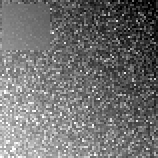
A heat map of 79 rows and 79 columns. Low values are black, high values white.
The top left is the calmest part. The texture is fine-grained noise. The ninth with the lowest average is the top right. There is an overall slope up to the bottom left. Neither half mirrors the other. The ninth with the highest average is the bottom left. An odd patch, calmer than its surroundings, sits in the top left. No single row or column stands out from its neighbours.
